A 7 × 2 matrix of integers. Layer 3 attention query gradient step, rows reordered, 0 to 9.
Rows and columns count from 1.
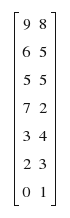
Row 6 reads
2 3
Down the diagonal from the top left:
9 5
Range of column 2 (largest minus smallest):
7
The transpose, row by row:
9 6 5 7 3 2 0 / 8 5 5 2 4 3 1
